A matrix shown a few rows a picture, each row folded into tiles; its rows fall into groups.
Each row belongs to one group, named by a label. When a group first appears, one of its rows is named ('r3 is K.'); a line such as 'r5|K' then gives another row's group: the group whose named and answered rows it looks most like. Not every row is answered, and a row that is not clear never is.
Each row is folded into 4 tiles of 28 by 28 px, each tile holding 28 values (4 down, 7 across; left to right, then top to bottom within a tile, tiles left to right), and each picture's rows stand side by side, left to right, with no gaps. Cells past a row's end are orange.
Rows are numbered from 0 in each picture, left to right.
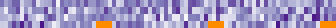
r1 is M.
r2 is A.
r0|M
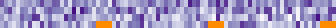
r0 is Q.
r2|M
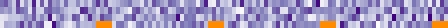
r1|A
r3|A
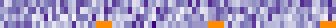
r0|M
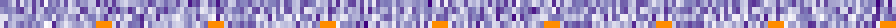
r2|M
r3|M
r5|M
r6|M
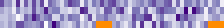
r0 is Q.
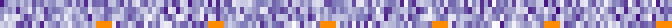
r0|Q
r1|A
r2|Q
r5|A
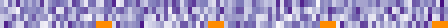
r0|A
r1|M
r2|M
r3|A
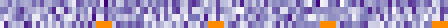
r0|A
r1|M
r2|A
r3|M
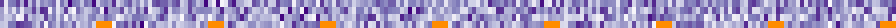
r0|M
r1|M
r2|A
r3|Q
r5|M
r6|M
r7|Q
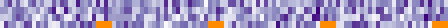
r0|A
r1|M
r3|M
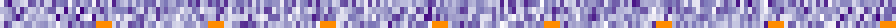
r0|A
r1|Q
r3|A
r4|M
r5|Q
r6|Q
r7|A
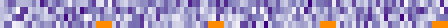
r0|A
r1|Q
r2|Q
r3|Q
